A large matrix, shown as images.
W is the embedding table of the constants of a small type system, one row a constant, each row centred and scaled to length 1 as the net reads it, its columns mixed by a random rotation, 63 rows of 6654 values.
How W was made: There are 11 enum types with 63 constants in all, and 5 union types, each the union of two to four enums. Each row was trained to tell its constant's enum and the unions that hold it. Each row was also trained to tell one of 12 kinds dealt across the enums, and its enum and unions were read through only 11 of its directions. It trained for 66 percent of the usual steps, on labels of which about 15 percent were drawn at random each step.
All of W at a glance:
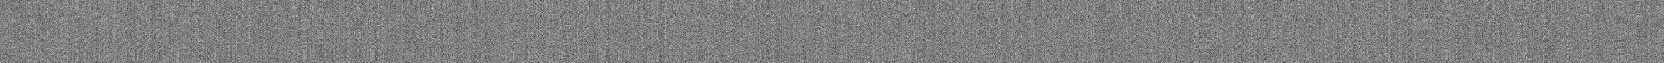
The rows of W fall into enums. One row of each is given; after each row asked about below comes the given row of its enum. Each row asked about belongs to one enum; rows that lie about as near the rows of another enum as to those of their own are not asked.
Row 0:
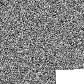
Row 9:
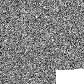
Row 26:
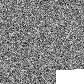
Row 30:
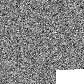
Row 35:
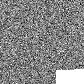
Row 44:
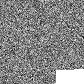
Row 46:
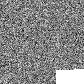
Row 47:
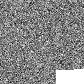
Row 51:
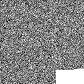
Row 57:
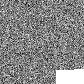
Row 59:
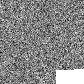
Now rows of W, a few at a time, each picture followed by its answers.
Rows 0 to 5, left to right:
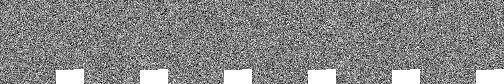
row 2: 57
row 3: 35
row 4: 59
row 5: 9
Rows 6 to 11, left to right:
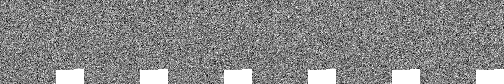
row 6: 51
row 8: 9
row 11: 59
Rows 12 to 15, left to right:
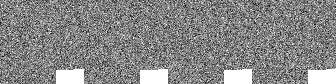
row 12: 26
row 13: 47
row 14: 30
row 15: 0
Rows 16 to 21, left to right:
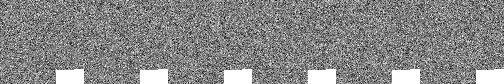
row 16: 0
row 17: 9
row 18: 44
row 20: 47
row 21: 47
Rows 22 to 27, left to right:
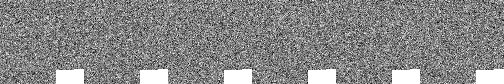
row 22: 44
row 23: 57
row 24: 57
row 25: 30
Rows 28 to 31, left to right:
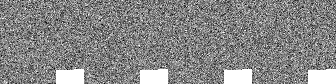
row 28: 46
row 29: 57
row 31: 26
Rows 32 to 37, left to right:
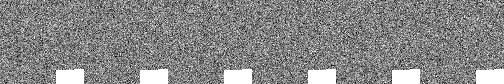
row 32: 30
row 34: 9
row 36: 26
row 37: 30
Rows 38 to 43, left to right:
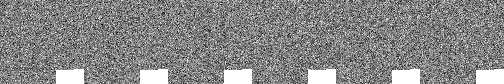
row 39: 57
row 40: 44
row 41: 44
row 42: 51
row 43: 30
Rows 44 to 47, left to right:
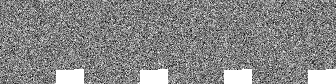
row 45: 51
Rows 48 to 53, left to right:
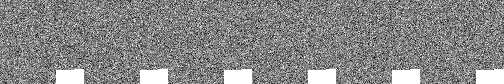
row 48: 44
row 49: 51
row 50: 0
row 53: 47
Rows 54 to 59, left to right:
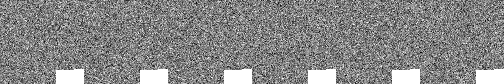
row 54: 46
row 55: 51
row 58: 51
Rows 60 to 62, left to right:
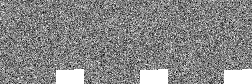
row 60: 57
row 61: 30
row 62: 44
